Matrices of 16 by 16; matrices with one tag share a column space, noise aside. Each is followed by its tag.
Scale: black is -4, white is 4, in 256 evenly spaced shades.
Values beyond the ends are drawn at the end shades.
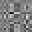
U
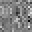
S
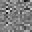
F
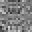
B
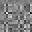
U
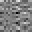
F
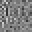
S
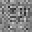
S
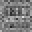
S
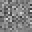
S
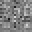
S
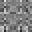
B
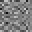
F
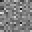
F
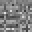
U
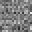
B
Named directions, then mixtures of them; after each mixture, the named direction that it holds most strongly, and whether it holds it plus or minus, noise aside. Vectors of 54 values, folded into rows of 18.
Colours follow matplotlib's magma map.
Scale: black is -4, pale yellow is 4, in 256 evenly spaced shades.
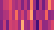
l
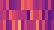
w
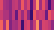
l, minus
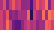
w, minus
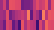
w, minus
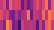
w, minus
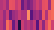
w, minus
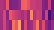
w, plus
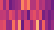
w, plus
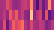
l, plus
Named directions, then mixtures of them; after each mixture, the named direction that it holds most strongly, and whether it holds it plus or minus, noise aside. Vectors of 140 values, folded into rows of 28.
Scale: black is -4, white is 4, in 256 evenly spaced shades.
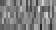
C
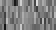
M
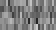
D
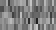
D, plus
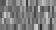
C, plus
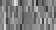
M, minus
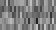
D, plus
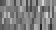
C, plus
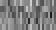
D, plus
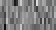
M, plus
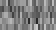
D, plus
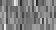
M, minus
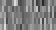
M, minus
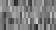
D, minus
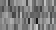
D, plus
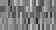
D, plus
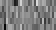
M, plus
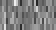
M, minus
